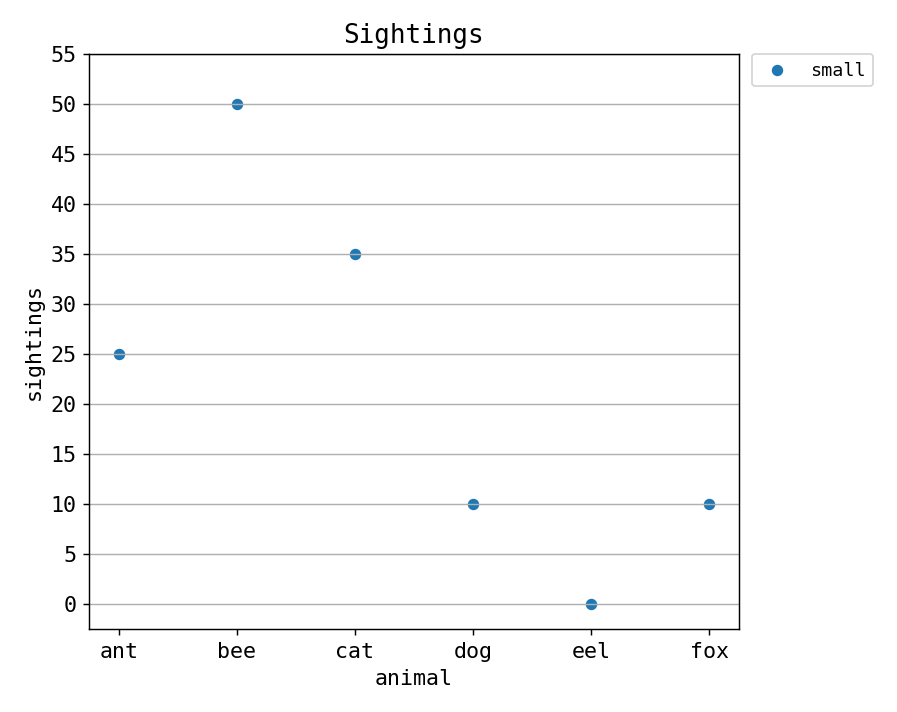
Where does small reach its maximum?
bee
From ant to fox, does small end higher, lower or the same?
lower
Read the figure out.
Title: Sightings
x-axis: animal, ticks ant bee cat dog eel fox
y-axis: sightings, ticks 0 5 10 15 20 25 30 35 40 45 50 55
Legend: small
Values:
small: 25 50 35 10 0 10
